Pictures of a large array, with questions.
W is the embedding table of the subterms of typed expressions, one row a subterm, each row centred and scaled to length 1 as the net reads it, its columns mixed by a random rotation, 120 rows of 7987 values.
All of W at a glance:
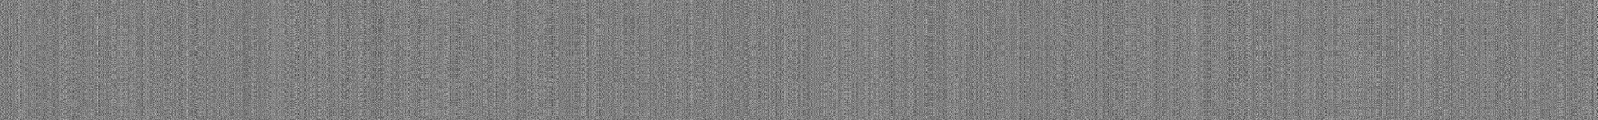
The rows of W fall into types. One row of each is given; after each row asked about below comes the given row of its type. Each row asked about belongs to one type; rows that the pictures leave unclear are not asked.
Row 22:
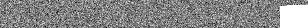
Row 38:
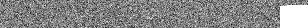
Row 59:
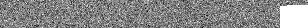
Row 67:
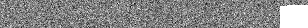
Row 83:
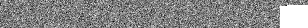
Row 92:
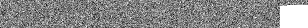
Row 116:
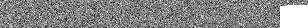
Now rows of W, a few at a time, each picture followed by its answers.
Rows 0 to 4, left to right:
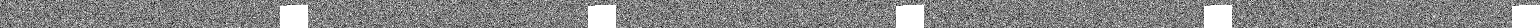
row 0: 92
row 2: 67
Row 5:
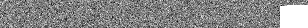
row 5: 116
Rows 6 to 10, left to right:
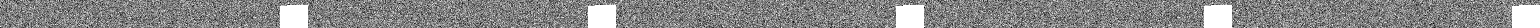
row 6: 92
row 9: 92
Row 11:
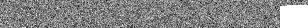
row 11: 38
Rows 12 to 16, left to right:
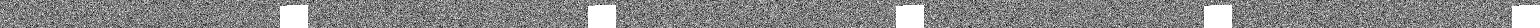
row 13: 38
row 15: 116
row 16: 83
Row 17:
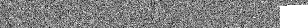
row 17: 92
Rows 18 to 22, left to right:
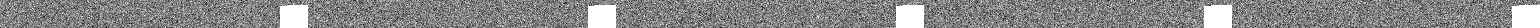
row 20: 116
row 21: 83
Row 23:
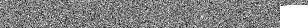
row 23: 116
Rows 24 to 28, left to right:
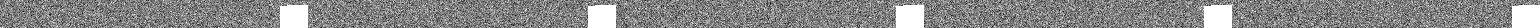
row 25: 67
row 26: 92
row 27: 22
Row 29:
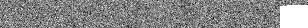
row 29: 59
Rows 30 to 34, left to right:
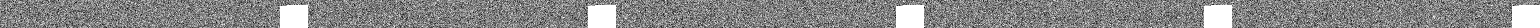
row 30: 22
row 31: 92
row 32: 116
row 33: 92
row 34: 116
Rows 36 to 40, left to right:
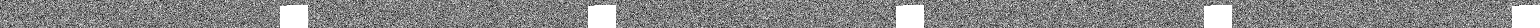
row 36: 59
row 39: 59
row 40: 67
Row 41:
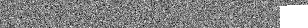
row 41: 22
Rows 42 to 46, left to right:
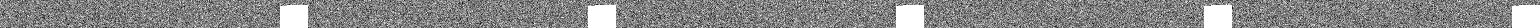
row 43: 92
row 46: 59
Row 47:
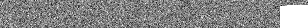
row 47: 116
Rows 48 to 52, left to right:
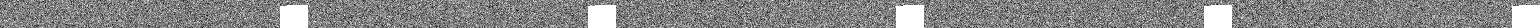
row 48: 59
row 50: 83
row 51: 38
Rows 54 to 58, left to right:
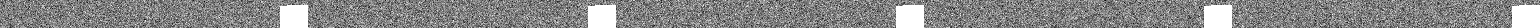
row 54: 38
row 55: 38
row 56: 59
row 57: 38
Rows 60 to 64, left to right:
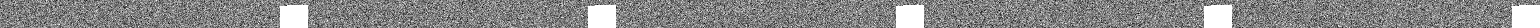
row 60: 83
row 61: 22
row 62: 67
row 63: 22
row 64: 83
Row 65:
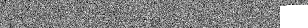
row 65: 38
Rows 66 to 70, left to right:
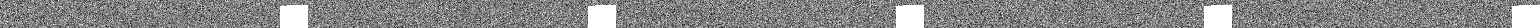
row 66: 59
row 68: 22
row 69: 22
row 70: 22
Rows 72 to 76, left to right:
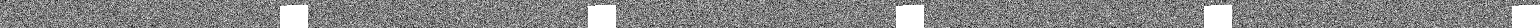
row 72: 38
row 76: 22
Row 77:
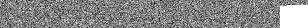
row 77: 92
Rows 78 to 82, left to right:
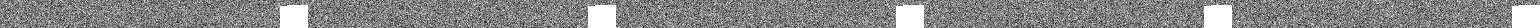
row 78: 67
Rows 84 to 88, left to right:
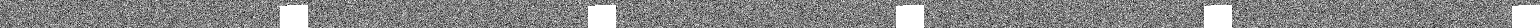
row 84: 92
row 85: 83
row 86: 59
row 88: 59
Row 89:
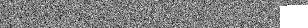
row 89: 83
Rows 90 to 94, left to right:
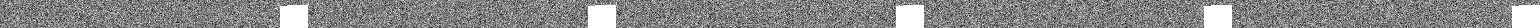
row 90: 83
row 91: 92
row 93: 59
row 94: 59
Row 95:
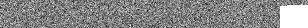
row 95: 67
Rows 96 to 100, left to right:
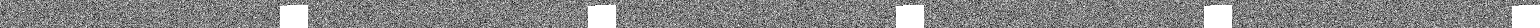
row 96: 92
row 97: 67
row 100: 22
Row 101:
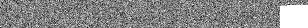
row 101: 92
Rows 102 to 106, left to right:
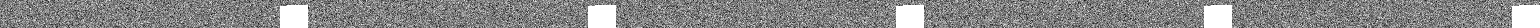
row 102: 22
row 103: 59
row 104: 38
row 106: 38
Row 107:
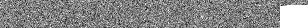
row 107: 116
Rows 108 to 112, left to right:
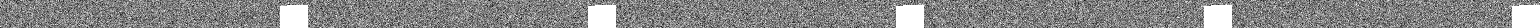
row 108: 92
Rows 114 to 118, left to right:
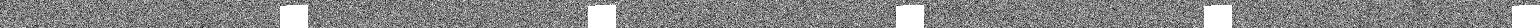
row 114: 59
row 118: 59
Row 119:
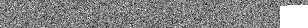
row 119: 67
